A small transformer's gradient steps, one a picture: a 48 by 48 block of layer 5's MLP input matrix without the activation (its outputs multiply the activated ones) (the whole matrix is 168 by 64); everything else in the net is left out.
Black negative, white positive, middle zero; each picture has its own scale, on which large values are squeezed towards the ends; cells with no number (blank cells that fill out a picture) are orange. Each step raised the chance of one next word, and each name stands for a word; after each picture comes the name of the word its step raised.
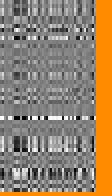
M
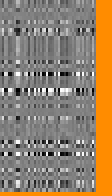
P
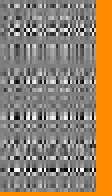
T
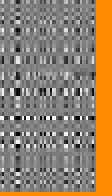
P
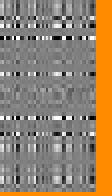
M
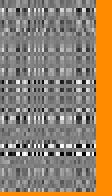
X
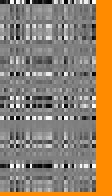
M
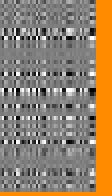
P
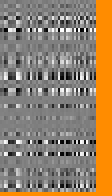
P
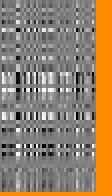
T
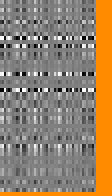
X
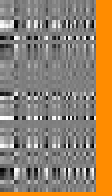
M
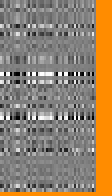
T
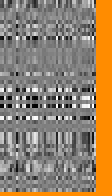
M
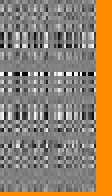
T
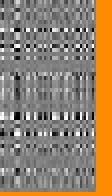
T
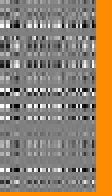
P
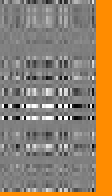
P
